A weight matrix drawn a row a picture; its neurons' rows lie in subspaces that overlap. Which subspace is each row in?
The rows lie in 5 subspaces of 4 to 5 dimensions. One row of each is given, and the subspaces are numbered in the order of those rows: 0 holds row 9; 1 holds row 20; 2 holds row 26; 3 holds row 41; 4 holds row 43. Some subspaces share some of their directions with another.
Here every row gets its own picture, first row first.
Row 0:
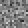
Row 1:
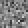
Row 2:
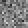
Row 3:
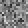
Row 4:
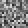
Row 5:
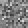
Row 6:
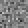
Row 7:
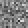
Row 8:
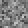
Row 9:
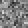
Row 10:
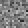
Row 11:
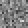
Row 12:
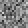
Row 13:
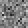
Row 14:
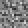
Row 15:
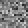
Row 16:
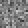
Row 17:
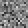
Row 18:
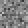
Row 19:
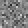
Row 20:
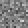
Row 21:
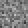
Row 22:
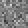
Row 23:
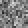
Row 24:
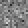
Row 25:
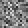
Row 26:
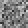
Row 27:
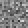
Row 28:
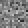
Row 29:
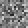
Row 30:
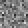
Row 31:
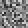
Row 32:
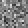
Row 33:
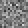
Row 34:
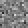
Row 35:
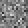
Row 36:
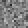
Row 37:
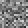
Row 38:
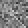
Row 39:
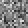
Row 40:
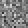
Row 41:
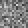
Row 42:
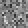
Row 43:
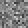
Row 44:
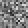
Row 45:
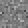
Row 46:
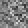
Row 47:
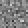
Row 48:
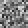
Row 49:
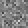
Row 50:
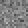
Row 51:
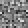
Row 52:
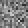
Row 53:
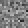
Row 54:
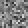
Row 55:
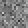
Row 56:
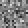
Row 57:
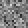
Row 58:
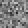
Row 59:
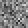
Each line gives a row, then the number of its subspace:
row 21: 0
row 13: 2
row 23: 0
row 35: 2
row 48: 2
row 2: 2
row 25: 0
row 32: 0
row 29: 2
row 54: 4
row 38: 4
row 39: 4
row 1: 4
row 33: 0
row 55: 2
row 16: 0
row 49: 4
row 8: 0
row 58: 4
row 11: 0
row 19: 0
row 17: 1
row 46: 0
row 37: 4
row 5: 2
